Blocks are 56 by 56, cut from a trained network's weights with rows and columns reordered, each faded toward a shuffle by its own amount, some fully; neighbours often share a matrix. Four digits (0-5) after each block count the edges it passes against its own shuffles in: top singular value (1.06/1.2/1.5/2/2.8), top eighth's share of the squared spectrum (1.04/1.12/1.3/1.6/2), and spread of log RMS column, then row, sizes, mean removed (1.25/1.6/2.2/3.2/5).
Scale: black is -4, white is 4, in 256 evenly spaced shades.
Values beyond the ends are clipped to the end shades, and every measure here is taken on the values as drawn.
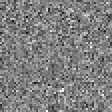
3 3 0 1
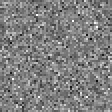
1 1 0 0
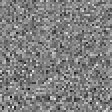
3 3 0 2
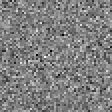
2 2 0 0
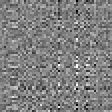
4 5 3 2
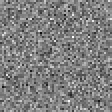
2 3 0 1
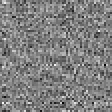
4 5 2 2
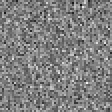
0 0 0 0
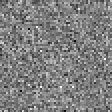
2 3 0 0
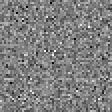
2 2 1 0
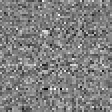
3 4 1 2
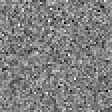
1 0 0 0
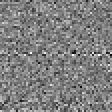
3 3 0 2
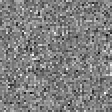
0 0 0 0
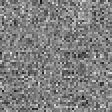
3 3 1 2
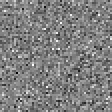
1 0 0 0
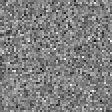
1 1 0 0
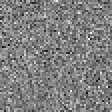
1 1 0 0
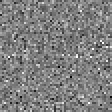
2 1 0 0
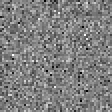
2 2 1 0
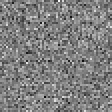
3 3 1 1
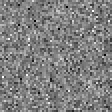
0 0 0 0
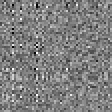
4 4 2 2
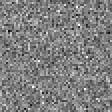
1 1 0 0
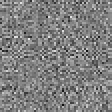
4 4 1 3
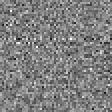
3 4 1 2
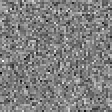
2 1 0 0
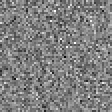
2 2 0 0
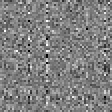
4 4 2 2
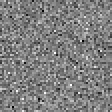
0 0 0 0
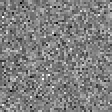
2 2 0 0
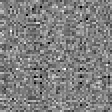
3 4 2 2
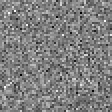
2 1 0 0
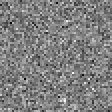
1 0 0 0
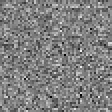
3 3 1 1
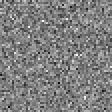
0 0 0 0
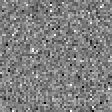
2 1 0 0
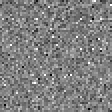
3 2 0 1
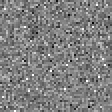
1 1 0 0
